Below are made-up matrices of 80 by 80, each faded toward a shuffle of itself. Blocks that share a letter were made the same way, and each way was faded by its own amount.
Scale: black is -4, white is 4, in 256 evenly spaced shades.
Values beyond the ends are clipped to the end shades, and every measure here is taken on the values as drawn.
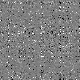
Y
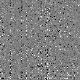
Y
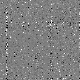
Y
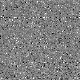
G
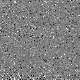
G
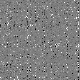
Y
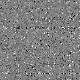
G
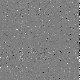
Y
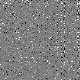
Y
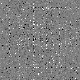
Y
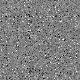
G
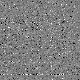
G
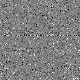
G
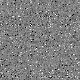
G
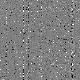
Y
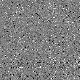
G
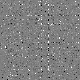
Y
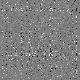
Y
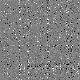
Y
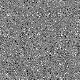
G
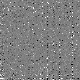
Y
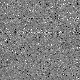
G
